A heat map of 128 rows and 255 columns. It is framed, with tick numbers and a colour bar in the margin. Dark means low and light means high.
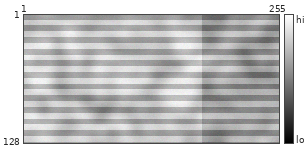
On average the colour sits 70% of the way up the scale. Stripes running across repeat 11 times from top to bottom. The left part is higher, up to a seam about 70% of the way across.
